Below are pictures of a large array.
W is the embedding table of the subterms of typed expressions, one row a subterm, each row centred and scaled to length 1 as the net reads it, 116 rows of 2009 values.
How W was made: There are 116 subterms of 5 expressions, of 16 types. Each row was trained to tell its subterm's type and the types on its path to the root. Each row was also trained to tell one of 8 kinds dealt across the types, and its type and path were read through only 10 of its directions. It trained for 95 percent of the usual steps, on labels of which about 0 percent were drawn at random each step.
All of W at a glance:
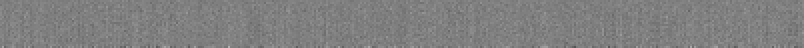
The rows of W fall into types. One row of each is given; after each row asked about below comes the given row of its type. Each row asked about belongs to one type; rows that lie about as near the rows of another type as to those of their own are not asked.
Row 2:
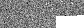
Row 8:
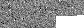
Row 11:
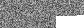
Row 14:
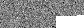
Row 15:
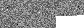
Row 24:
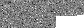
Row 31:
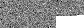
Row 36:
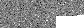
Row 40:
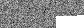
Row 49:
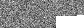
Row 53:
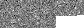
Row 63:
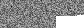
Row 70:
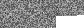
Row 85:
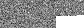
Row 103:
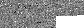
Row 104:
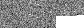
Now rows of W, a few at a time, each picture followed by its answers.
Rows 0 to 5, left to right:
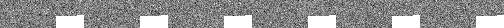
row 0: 53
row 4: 14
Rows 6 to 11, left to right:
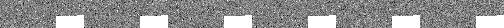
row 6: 85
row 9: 63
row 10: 2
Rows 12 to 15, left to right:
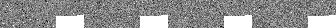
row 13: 104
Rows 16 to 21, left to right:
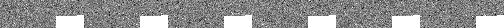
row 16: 11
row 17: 53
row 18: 31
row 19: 14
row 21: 85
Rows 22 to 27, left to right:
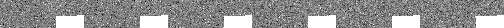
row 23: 49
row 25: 8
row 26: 53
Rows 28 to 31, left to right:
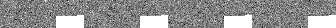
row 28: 63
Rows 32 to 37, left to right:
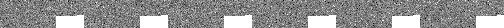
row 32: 31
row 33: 85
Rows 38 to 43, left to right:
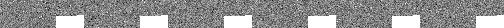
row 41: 85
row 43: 15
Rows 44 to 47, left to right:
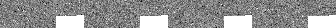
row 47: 103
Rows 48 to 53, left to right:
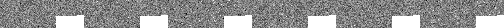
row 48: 15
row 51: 11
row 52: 63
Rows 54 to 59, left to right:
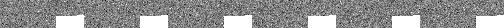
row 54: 31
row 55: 2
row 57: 2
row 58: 85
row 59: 2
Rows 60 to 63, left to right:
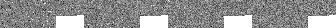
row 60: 53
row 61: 36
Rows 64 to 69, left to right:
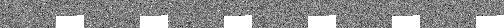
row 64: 15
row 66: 63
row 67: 15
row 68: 36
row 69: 11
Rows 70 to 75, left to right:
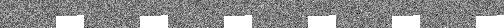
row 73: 14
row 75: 31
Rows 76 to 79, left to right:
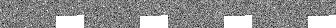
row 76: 70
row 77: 11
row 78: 36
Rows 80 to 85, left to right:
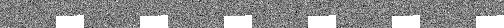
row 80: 15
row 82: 103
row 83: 11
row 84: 31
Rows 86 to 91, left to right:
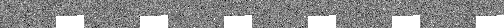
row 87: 15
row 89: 40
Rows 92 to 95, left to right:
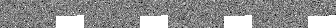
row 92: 49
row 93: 53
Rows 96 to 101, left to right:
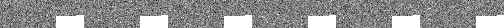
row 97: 70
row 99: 2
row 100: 11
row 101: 70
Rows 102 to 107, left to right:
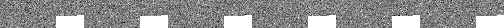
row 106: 85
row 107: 70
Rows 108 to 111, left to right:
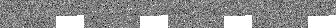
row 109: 104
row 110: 2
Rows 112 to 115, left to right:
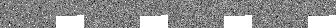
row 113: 14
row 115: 36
